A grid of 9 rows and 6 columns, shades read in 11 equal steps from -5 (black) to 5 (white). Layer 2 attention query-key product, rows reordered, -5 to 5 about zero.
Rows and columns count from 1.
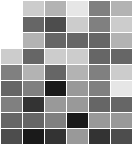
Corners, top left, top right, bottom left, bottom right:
5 2 -2 -2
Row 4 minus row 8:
4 0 3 7 -2 -2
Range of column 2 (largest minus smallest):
7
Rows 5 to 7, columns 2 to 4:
2 -1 2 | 0 -4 1 | -3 1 1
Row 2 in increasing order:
-2 -1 0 3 3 5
